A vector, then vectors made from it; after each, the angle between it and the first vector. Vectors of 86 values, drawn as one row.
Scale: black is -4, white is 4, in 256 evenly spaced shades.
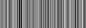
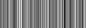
nearly opposite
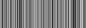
partly aligned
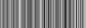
partly opposed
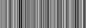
nearly parallel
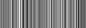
partly opposed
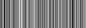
partly opposed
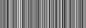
nearly opposite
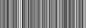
nearly opposite
